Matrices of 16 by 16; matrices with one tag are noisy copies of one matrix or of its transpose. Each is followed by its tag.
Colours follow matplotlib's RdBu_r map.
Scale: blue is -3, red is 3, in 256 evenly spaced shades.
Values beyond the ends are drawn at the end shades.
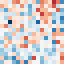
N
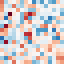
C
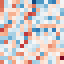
C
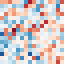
C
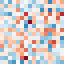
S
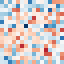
S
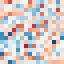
C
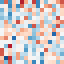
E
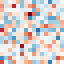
C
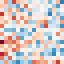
N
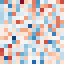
E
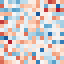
E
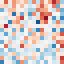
N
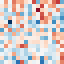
N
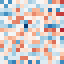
S
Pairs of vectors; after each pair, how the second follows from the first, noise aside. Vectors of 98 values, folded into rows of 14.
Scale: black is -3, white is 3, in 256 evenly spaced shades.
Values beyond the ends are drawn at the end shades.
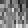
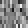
sign-scrambled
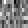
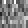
sign-scrambled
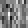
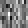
copied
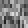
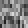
copied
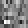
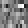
reversed
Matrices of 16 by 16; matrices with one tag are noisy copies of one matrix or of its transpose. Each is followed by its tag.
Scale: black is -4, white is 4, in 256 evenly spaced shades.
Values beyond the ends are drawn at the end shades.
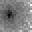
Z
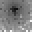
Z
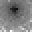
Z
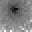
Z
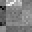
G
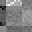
G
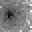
Z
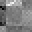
G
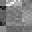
G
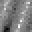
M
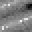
M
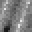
M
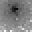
Z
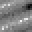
M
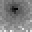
Z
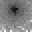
Z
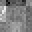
G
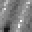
M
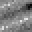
M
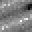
M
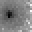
Z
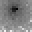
Z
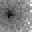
Z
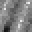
M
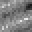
M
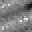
M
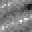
M
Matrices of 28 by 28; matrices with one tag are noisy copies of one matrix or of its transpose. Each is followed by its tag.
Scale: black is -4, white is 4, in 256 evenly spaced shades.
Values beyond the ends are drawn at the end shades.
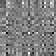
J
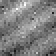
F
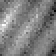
F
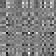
J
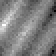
F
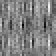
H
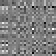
J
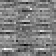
H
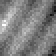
F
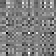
J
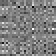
J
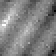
F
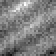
F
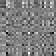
J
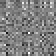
J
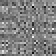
J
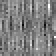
H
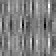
H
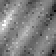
F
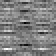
H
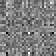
J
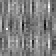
H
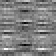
H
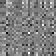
J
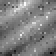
F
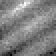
F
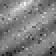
F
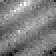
F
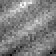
F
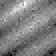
F
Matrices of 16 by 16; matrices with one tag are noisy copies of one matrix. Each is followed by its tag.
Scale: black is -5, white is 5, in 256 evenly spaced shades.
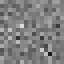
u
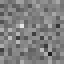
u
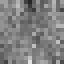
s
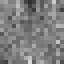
s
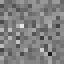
u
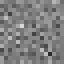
u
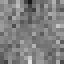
s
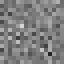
u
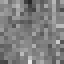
s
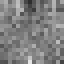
s
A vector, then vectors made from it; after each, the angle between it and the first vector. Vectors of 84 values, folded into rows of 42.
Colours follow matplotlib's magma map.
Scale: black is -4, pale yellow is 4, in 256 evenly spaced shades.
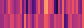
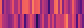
partly opposed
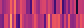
orthogonal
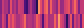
partly aligned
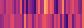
nearly parallel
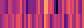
nearly parallel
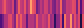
orthogonal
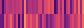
partly aligned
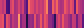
orthogonal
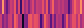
orthogonal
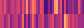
nearly opposite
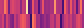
partly opposed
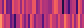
partly opposed
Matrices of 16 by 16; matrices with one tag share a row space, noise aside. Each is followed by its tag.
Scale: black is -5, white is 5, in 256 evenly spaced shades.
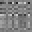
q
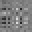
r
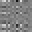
r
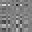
r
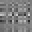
q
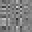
r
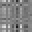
r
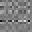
q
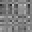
q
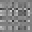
q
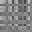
q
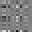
r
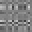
q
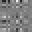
r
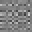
q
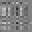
r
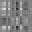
r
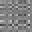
q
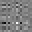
r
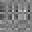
q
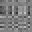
q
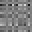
q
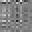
r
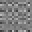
q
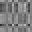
q
